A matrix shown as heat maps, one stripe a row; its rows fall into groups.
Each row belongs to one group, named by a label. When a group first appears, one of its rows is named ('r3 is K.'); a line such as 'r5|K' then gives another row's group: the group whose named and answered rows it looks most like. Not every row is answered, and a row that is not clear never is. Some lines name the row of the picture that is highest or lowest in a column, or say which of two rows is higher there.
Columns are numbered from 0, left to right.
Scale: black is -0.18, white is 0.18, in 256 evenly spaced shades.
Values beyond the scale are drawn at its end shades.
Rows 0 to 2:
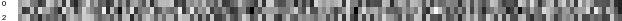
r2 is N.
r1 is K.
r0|N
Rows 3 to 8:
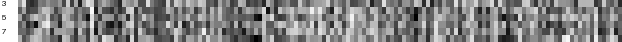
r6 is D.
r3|N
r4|D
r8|K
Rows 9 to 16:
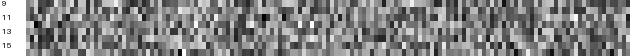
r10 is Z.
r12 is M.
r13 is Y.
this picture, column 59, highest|10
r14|Y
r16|D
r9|Y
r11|K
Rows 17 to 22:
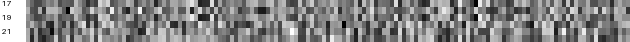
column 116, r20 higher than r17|Yes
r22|Y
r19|M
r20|Y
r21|Y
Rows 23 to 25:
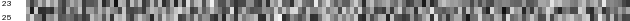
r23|K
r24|Y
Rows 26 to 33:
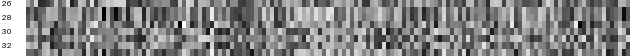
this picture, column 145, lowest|33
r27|D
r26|Y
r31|Y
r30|M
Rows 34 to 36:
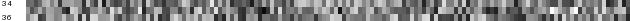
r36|N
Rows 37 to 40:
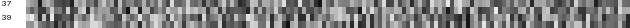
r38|Z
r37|M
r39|N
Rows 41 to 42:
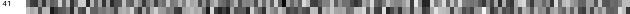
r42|M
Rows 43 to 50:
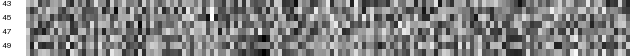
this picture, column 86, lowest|43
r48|K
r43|N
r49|Y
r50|K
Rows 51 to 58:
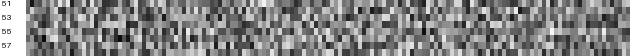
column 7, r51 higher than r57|No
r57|Y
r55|K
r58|Z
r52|N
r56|D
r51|Z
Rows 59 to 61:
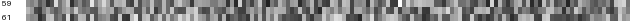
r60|M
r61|Z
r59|Y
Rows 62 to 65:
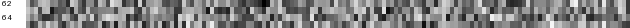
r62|K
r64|Y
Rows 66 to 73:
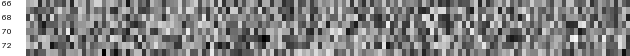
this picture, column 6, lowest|72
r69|Y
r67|Z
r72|M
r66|N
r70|Z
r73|D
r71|K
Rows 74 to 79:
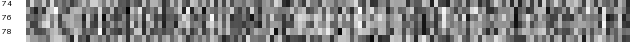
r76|D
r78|D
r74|N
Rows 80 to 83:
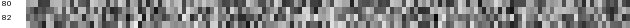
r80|N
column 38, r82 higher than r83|No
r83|Z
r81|Z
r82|D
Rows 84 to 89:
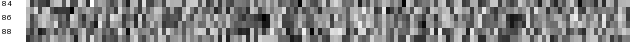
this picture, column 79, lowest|89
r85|M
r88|Z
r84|Z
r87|K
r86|K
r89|Z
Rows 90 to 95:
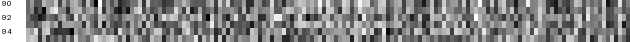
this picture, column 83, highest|90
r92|M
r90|D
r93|D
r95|N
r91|D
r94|M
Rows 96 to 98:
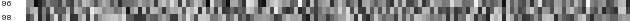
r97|N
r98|Y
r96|M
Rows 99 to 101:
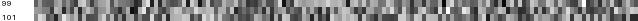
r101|N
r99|D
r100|Z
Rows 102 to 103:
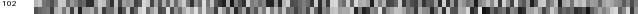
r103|Z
